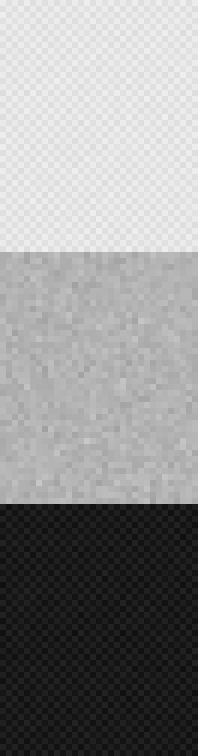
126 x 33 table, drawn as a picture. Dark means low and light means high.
The table splits into 3 rows of 1 panel. Panel 1,1: very high, checkered, faint in contrast. Panel 2,1: high, fine-grained, faint in contrast. Panel 3,1: very low, checkered, faint in contrast.
